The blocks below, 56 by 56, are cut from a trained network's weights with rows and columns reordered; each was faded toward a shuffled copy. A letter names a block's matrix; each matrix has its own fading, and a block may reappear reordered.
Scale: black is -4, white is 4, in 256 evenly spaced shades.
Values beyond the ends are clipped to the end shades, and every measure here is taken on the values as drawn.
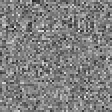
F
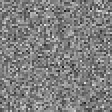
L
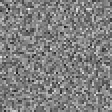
L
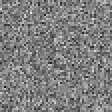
L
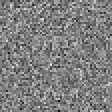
L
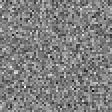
L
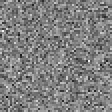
L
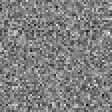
F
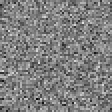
L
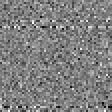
F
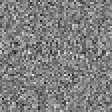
F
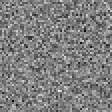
L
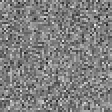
L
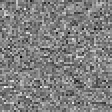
F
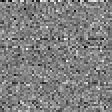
F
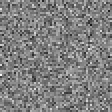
L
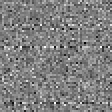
F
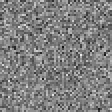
L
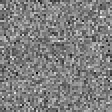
L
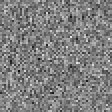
L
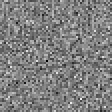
L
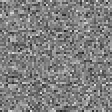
F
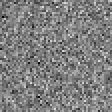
L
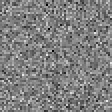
L
